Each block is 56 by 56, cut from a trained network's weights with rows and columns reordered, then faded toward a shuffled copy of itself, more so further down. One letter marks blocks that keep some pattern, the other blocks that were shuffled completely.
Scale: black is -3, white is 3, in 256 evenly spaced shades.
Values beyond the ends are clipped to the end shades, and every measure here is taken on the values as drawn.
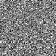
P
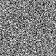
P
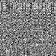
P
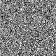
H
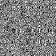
P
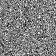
H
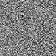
P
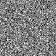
P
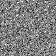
H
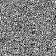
P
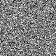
H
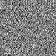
P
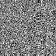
P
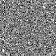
P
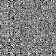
P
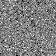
H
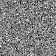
H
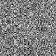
P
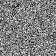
H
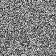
H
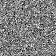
H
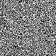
H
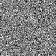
P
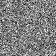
H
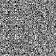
P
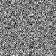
P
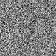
P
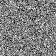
H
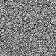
P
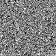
H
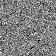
H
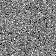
H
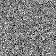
H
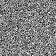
H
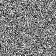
H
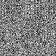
P
